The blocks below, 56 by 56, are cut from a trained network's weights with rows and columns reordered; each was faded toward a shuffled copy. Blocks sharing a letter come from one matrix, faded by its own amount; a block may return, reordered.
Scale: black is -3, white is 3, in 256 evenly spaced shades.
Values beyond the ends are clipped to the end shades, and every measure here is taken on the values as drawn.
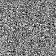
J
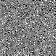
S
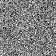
J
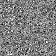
J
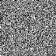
J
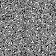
S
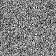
J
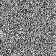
J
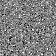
S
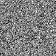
J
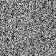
J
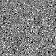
S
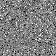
S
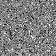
S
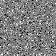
S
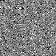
S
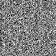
J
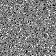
S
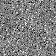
S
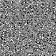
S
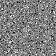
S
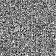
J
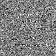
J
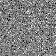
S
